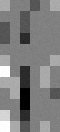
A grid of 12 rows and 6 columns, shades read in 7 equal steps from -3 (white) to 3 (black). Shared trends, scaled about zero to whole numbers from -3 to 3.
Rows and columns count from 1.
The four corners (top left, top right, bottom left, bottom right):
-1 -1 -3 0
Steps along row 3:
down up down same same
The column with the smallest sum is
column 1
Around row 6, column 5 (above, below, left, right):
0 -1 0 -1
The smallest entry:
-3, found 2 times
